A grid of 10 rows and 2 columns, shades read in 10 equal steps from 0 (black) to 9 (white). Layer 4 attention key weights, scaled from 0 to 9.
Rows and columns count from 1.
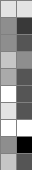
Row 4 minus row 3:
2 2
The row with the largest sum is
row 8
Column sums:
69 39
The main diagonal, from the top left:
8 2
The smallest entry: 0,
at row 9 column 2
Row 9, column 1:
5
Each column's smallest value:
5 0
